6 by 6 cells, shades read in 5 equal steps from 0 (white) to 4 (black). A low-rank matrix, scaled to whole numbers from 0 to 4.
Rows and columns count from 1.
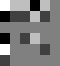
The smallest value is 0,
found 2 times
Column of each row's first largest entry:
4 1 1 1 5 1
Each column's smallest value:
0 1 1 1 1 2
